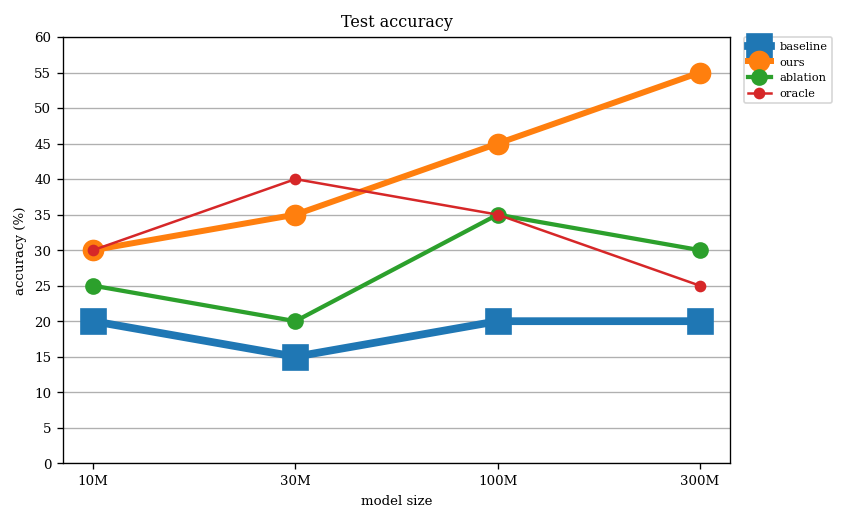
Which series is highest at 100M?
ours
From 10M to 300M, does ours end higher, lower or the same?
higher
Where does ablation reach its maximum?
100M
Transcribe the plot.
Title: Test accuracy
x-axis: model size, ticks 10M 30M 100M 300M
y-axis: accuracy (%), ticks 0 5 10 15 20 25 30 35 40 45 50 55 60
Legend: baseline, ours, ablation, oracle
Values:
baseline: 20 15 20 20
ours: 30 35 45 55
ablation: 25 20 35 30
oracle: 30 40 35 25
